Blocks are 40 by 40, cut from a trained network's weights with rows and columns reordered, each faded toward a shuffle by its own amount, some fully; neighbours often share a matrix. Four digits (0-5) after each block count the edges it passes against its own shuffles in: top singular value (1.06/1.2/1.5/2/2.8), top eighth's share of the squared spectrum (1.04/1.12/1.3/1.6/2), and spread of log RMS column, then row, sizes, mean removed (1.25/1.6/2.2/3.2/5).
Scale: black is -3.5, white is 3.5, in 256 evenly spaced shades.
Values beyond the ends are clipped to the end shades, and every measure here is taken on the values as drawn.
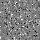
0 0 0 0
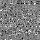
2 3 0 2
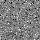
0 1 0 0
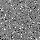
0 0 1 0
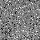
1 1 0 0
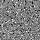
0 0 0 0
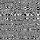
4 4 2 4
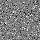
0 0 0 0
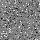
0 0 0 0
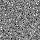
0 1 0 0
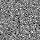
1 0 0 0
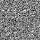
2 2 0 1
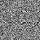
3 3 0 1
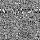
3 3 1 2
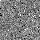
0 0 0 0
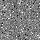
0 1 0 0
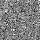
2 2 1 1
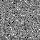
0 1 0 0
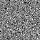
1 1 0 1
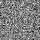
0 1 0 0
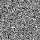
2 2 0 0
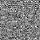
3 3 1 2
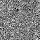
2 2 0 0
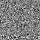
2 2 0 2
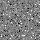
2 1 0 1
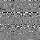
3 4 0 3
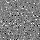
1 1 0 0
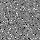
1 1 0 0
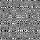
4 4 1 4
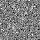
1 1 0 1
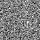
2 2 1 0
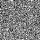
2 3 0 1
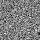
0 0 0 0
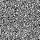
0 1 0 0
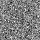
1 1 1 0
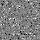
1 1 0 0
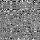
3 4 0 3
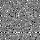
3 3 0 1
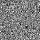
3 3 0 1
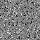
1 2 0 1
